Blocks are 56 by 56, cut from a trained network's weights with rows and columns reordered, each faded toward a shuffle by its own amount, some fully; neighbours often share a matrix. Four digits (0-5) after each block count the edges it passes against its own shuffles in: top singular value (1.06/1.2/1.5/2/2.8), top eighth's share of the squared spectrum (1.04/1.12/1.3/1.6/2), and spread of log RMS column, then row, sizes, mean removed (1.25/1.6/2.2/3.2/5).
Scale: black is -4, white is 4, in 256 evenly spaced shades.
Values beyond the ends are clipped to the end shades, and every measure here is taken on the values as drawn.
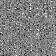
2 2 0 1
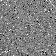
0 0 0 0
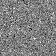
0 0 0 0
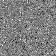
0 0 0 0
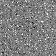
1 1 0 0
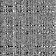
4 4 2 3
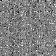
2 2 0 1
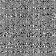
3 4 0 3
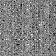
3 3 0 2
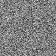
1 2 0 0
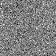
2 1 0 0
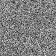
0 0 0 0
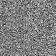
2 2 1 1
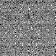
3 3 3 0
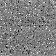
1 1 1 0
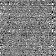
3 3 2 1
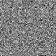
2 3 1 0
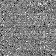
2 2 1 0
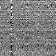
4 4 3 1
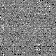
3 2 1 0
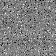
1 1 0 0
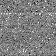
2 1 0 0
